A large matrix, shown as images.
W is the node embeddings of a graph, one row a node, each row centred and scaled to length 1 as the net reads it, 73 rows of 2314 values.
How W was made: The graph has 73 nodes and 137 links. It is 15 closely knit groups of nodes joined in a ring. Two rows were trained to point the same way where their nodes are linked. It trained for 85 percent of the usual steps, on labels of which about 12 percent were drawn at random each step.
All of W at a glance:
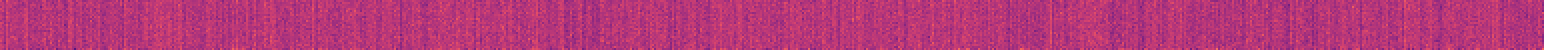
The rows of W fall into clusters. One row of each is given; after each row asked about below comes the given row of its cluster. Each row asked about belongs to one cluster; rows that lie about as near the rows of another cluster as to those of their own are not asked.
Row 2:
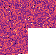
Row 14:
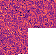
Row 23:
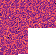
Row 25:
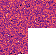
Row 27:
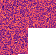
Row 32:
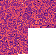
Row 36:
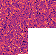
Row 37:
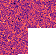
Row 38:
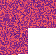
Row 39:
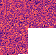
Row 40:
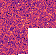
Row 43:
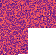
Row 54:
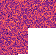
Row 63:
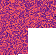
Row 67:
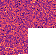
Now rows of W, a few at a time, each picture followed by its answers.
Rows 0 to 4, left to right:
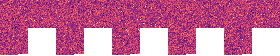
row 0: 37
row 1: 37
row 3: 39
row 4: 32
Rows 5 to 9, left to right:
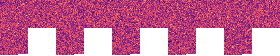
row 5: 67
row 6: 37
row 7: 43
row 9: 43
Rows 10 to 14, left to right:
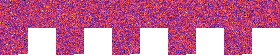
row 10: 54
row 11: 25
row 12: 32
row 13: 23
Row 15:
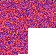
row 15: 54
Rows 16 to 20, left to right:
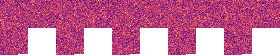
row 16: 67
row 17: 40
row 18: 67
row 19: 63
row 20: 25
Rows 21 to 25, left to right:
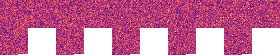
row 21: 2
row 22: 27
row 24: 36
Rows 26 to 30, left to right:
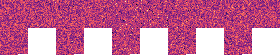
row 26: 38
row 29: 14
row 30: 38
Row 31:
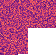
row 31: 23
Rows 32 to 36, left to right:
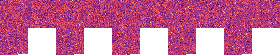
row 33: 14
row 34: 36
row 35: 40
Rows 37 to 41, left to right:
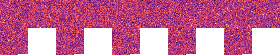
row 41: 54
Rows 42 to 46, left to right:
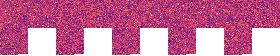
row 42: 32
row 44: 2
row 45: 40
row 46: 38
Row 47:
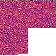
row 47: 25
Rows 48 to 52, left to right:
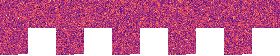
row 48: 43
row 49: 63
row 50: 36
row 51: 63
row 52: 38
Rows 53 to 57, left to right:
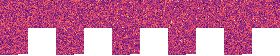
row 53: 14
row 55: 43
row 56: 54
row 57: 37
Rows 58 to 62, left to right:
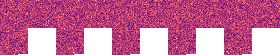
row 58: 39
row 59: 54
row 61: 37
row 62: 2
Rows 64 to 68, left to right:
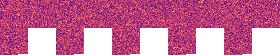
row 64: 14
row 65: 27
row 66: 38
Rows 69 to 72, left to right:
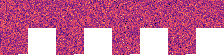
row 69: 39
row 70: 2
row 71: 40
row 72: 67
